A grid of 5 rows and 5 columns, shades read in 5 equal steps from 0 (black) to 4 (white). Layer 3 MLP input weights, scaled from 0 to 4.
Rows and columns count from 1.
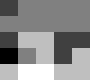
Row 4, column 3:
3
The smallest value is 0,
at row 4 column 1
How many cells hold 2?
10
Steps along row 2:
same same same same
